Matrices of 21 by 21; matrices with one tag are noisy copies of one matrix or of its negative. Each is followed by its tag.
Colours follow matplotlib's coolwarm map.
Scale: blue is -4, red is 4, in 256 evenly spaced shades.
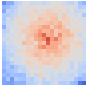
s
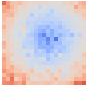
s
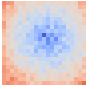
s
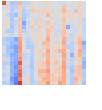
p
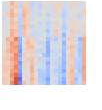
p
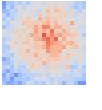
s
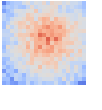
s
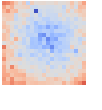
s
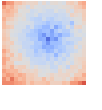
s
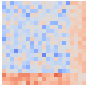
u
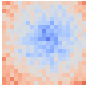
s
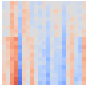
p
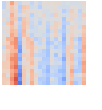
p
